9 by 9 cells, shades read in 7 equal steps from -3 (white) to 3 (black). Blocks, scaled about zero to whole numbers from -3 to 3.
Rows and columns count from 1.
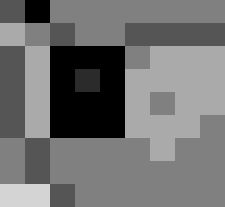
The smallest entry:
-2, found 2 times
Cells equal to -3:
0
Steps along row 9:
same up down same same same same same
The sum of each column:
2 -1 14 11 12 -2 -3 -3 -2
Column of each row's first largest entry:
2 3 3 3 3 3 2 2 3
